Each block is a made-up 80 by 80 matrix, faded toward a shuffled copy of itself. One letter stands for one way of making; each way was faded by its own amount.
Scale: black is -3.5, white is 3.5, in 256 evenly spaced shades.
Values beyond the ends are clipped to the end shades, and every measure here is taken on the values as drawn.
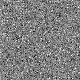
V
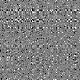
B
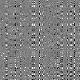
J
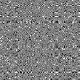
B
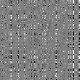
J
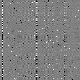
J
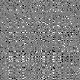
B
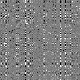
J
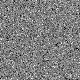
V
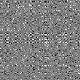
B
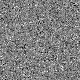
V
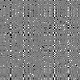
J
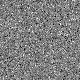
V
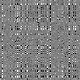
J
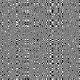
J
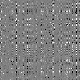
J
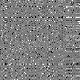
B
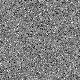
V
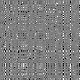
J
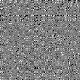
B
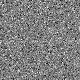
V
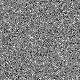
V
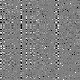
J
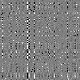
J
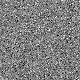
V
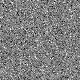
V
